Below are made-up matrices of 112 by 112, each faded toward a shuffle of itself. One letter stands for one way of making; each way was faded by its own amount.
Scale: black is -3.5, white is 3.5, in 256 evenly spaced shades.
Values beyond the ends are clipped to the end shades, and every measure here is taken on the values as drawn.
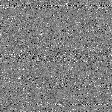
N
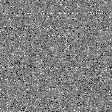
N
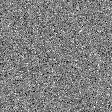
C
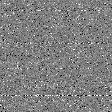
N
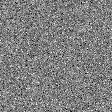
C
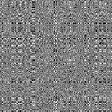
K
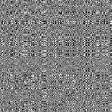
K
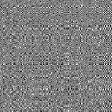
K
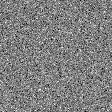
C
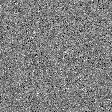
C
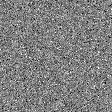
C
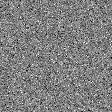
C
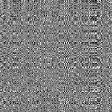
K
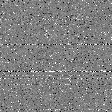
N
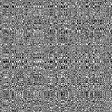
K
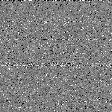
N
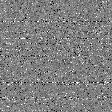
N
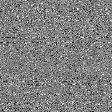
N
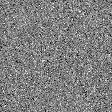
C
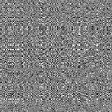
K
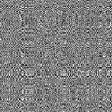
K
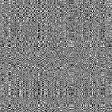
K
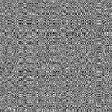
K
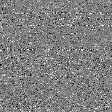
N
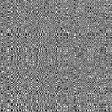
K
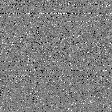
N
